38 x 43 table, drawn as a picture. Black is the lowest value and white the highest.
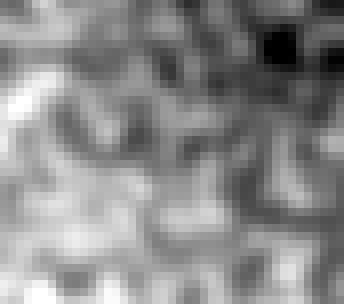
Slope: up to the bottom left. Ninth with the highest average: bottom left. Grain: blotchy. Ninth with the lowest average: top right. Lone odd cells: none. Mirror symmetry: none.
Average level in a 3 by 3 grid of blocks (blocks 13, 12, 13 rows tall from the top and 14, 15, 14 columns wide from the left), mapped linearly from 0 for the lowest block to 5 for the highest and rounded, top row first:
420 | 432 | 543
